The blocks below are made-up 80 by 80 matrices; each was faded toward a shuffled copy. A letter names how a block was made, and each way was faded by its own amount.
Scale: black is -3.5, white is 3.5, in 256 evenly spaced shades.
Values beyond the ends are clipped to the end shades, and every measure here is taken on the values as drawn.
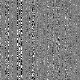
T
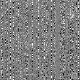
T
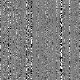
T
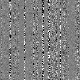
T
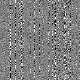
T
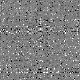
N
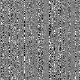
T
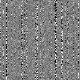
T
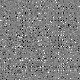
N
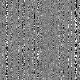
T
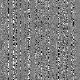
T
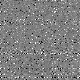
N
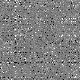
N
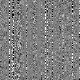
T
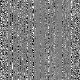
T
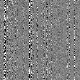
T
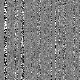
T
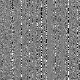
T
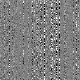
T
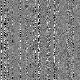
T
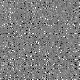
N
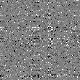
N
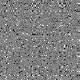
N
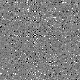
N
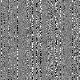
T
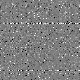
N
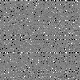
N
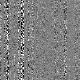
T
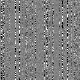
T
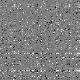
N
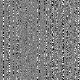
T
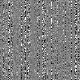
T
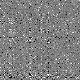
N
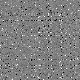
N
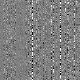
T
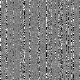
T
